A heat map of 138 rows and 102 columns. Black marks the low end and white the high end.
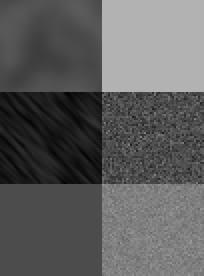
The table splits into 3 rows of 2 panels. Panel 1,1: low, smooth, faint in contrast. Panel 1,2: high, flat. Panel 2,1: very low, slanting down to the right, faint in contrast. Panel 2,2: low, fine-grained. Panel 3,1: low, flat. Panel 3,2: middling, fine-grained, faint in contrast.
